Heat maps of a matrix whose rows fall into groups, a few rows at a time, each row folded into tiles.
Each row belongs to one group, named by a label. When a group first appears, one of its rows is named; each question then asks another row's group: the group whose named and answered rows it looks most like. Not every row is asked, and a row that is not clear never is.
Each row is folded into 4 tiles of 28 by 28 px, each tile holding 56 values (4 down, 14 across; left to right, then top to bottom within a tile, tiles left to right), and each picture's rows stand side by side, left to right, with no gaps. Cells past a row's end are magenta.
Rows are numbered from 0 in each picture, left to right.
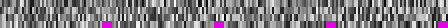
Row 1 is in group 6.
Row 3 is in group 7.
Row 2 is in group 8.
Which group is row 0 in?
6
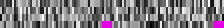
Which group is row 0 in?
7
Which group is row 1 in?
7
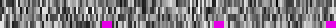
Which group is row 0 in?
8
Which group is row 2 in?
6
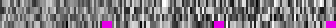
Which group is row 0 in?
8
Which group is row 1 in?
8
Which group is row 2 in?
7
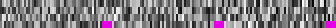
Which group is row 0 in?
8
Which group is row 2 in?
7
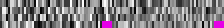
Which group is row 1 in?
7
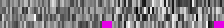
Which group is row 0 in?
8
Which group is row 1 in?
6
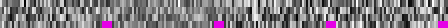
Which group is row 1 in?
7
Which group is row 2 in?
8
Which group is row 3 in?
6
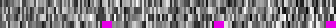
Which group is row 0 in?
7
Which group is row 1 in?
8
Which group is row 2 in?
6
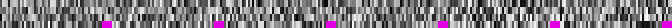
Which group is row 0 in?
8
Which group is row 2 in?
8
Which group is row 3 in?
6
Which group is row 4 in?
6
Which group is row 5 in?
8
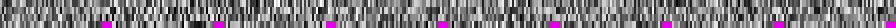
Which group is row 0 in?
6
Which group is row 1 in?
8
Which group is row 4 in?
8
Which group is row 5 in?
8
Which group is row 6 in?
6
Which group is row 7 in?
7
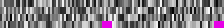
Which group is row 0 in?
6
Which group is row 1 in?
6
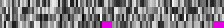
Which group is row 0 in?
8
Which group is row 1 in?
6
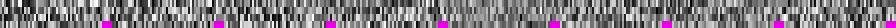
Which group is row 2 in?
6
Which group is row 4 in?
8
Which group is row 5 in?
7
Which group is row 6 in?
6
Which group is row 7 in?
6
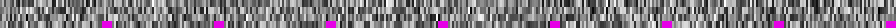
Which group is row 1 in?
8
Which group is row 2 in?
8
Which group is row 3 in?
8
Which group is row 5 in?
7
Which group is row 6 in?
7
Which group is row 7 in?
7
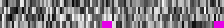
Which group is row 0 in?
6
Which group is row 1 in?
8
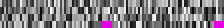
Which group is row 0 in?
6
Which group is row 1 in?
7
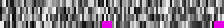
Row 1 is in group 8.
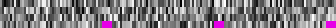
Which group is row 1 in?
7
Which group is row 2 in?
6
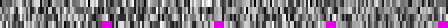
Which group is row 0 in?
7
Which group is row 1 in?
7
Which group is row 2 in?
6
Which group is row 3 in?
6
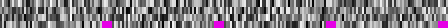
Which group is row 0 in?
7
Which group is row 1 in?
6
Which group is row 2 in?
7
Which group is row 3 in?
6
